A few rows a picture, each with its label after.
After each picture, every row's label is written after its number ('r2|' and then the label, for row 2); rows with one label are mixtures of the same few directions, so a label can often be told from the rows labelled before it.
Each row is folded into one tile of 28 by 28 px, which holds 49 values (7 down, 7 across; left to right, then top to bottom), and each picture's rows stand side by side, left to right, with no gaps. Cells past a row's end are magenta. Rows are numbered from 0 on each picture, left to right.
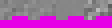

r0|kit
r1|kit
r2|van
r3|kit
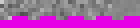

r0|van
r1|kit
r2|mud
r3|mud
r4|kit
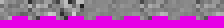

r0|van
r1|van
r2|mud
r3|kit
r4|van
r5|van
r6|kit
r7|van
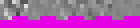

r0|mud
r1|mud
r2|mud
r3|mud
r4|mud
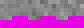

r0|van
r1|mud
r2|mud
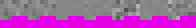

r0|mud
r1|mud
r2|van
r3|van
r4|kit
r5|mud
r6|van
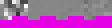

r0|mud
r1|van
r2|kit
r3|van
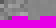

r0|van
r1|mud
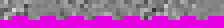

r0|kit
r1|van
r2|mud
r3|van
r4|mud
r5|kit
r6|mud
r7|kit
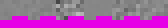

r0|mud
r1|kit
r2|van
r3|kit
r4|kit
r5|kit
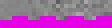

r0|van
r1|mud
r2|van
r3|van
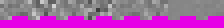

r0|van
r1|mud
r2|mud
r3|kit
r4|van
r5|mud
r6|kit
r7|van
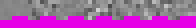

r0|mud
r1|mud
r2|van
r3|kit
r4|mud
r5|mud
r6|van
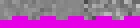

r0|mud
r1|kit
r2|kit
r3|van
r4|mud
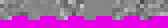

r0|van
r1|mud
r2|mud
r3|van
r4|kit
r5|van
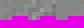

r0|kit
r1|kit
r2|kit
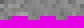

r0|van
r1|mud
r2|mud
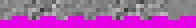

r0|kit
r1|kit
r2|van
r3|kit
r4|kit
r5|van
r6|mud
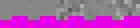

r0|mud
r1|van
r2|kit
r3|mud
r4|mud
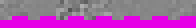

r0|van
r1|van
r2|kit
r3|van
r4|mud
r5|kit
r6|kit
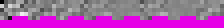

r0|van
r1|kit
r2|kit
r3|van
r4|van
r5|van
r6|mud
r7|kit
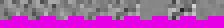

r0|mud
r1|mud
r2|mud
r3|kit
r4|kit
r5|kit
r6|kit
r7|mud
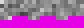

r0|van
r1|kit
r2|mud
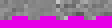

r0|kit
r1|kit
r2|van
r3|van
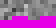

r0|kit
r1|mud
